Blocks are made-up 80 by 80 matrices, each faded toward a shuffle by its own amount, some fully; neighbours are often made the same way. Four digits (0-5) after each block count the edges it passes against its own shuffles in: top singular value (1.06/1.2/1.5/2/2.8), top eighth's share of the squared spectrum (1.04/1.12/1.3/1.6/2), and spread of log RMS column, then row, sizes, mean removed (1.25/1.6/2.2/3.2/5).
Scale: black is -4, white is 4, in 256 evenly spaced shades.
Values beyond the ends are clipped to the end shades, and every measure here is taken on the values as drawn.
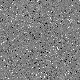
2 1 0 0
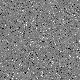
0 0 0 0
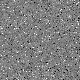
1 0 0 0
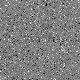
2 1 0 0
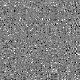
4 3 1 2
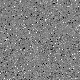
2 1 0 0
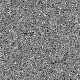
0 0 0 0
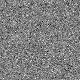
2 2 0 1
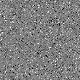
3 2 1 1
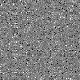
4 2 1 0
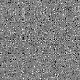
4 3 2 1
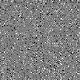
4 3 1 1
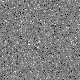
2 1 0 0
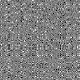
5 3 2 2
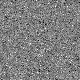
0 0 0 0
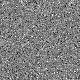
0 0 0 0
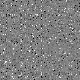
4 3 1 1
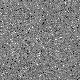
2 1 0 0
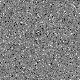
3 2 0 0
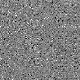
4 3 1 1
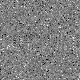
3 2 0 0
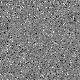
2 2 0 0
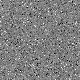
1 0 0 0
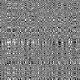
5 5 3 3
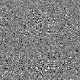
4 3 2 2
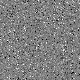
0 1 2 0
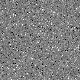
0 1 1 0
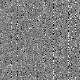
2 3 3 0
